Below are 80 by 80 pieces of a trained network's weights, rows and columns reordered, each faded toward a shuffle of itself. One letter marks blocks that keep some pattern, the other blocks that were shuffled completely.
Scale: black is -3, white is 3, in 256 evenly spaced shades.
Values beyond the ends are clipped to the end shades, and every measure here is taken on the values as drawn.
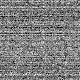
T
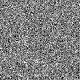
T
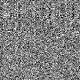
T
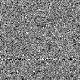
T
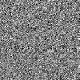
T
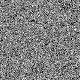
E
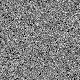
E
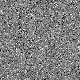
E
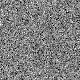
E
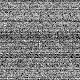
T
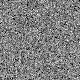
E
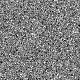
E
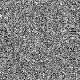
T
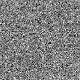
T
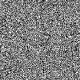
T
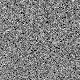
E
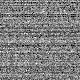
T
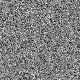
E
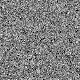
E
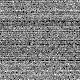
T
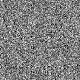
T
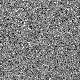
E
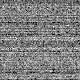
T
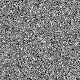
E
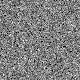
E
